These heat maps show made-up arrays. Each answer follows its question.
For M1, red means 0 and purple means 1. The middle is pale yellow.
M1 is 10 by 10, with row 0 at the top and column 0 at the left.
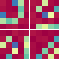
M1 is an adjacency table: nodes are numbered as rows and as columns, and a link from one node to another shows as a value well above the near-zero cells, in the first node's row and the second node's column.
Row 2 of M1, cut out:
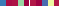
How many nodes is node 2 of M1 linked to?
4
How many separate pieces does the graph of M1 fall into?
2
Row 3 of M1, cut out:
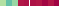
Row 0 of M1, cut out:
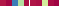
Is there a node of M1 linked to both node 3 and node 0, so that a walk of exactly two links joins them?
yes
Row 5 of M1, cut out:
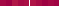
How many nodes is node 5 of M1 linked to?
0
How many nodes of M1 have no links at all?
1
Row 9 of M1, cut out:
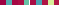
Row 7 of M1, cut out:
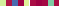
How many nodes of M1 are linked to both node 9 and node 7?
2
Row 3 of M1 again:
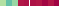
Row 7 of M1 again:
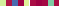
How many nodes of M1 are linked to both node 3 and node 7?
2
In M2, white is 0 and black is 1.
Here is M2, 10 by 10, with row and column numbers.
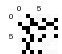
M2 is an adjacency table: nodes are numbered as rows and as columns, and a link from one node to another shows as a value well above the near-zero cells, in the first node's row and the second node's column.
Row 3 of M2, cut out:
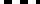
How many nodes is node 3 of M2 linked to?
5
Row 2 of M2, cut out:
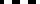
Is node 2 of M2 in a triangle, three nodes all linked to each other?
no
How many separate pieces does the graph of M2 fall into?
1
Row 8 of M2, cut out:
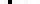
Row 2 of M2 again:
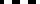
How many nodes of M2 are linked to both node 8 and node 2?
0
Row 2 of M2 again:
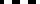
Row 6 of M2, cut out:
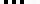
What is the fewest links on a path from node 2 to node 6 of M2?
2
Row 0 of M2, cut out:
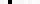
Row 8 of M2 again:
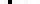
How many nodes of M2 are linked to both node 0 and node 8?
1
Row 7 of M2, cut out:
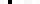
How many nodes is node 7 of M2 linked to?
1
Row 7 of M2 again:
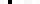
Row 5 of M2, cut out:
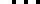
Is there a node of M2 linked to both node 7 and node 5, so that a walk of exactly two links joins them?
no
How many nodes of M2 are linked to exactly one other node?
4
